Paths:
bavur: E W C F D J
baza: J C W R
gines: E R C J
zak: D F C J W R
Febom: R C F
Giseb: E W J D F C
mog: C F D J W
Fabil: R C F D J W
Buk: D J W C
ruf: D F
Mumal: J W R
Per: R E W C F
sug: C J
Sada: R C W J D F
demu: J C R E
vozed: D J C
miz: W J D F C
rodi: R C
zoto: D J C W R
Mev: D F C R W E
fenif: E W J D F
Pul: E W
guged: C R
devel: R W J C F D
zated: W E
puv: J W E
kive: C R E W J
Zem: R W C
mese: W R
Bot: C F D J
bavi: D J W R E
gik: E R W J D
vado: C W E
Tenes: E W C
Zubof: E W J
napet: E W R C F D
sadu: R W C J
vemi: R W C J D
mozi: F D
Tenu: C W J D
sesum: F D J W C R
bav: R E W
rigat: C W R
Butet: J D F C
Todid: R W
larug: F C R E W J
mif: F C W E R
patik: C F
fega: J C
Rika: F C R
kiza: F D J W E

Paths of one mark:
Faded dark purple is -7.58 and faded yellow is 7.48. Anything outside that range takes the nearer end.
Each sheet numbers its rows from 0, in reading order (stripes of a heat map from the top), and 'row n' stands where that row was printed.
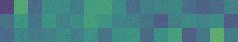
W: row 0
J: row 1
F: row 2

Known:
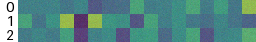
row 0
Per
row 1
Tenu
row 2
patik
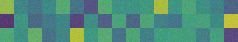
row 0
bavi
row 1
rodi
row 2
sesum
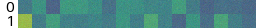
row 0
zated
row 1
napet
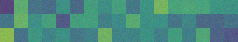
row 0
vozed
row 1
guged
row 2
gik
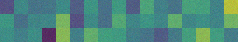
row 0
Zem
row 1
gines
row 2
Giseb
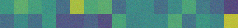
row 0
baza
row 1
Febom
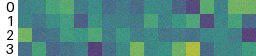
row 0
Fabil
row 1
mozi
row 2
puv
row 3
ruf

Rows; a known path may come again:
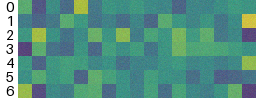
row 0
bavur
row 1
sadu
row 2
zak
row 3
vozed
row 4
kive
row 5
rigat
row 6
kiza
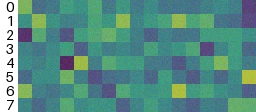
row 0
puv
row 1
zoto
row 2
miz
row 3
mozi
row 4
Giseb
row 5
Todid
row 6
bavi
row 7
Bot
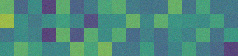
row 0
fenif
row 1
Mev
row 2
Tenes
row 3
Mumal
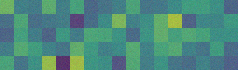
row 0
demu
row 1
ruf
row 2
Buk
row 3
Rika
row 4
Tenu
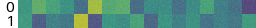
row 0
baza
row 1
Zubof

